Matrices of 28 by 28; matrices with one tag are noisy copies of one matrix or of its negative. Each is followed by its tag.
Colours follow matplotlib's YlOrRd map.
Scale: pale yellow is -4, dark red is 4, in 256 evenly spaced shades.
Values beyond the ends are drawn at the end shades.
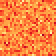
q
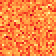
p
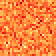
q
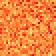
q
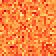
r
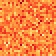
q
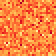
q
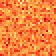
q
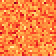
r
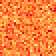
p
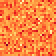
q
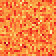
q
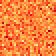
p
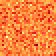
p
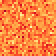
r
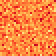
p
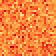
r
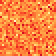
p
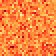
r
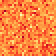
r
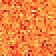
r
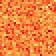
p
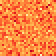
p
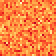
q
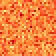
r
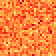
q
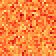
r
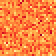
q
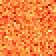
p
